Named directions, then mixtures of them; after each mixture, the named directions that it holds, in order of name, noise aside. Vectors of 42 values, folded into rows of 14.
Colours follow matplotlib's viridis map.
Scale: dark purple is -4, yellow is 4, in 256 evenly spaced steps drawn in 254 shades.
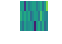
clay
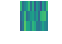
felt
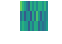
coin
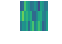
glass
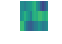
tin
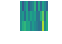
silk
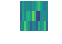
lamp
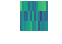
coin, tin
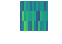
felt, glass, lamp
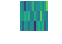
clay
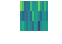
coin, glass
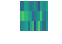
clay, glass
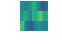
tin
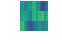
tin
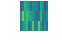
glass, lamp
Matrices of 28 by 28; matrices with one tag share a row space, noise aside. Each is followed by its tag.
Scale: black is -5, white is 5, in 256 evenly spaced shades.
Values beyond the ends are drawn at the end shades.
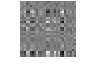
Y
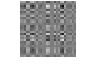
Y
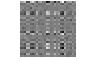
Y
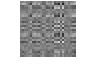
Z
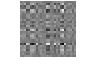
Y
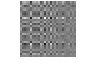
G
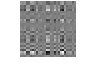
Y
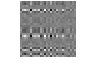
G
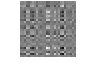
Y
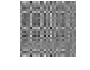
G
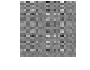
Y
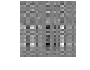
Y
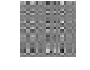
Y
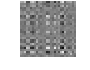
Y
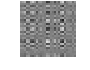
Y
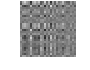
G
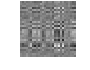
Z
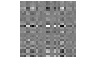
Y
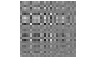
G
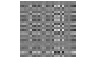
Z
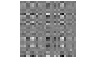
Y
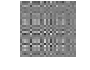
G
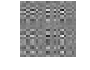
Y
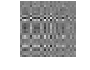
G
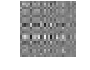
G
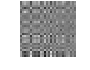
G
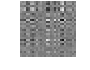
Y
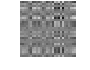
Z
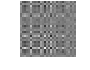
G
